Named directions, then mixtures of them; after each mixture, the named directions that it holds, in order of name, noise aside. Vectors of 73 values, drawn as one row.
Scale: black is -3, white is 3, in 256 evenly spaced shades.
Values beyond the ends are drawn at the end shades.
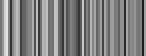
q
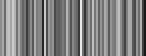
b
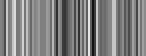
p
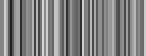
b, q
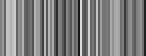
b, p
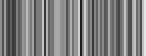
b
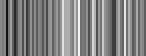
p, q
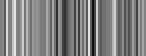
p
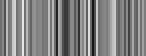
p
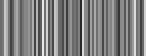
b, q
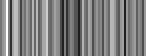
p, q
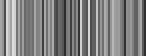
b, p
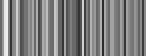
q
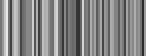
q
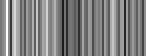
p, q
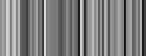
b, q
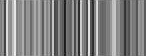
b, p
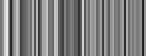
q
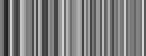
q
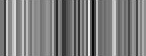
p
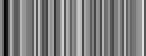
q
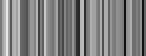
b, q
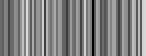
b, p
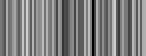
b, p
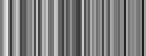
q
